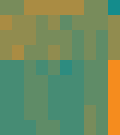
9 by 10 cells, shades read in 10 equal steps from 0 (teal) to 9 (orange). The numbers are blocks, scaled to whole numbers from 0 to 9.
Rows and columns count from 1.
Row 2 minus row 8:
4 3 2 1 3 1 2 0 1 -4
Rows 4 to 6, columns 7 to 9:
3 4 3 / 2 3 3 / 2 3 3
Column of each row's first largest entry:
3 1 1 2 10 10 10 10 10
